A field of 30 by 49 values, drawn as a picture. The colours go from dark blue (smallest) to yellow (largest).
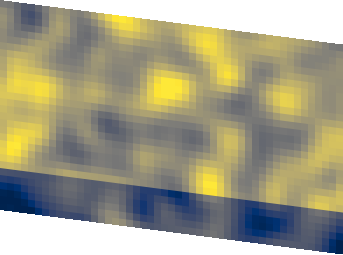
The top part is higher, up to a seam about 80% of the way down. There are no lone odd cells. The top middle is the ninth with the highest average. No regular stripes run through it. On average the colour sits 60% of the way up the scale.
